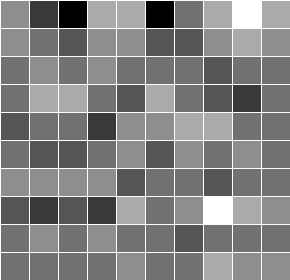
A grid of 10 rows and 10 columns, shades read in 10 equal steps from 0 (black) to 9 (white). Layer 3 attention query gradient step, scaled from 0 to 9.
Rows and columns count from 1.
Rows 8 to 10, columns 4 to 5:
2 6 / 5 4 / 4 5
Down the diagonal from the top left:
5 4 4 4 5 3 4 9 4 5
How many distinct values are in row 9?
3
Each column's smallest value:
3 2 0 2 3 0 3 3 2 4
